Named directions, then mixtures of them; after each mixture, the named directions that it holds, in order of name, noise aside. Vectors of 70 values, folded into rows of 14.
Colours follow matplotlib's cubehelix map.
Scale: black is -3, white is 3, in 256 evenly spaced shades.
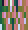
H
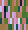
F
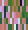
F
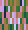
F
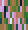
F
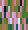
F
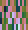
F, H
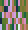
F, H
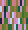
F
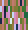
F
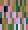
F, H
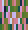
F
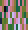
F, H
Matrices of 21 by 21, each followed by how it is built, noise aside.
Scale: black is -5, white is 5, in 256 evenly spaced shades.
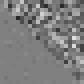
upper triangular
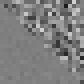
upper triangular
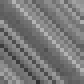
Toeplitz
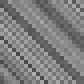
Toeplitz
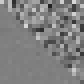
upper triangular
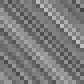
Toeplitz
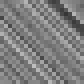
Toeplitz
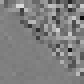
upper triangular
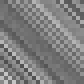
Toeplitz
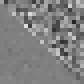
upper triangular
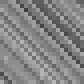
Toeplitz
